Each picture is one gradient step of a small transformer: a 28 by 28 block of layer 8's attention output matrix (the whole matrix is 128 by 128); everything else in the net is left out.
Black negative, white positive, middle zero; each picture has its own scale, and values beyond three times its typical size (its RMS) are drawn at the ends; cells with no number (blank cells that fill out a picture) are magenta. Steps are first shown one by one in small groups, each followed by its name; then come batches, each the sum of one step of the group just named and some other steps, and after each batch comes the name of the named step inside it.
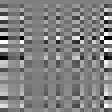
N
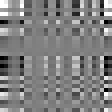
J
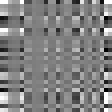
J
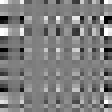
J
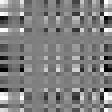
J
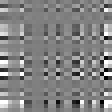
N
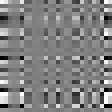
J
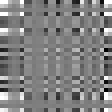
J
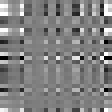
J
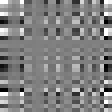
J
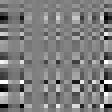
J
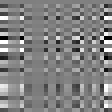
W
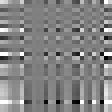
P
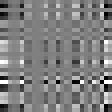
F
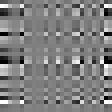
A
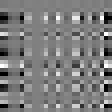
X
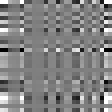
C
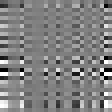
W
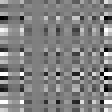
P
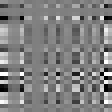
F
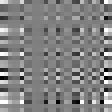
P
